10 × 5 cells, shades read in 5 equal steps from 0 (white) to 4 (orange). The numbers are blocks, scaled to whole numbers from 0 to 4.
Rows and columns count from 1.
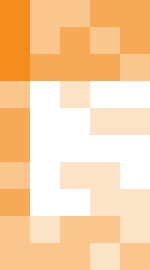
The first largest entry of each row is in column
1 1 1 1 1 1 1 1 1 1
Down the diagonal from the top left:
4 2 3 0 1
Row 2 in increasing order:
2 2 3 3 4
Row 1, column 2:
2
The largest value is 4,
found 3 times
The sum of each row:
14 14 15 3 5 3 4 5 8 9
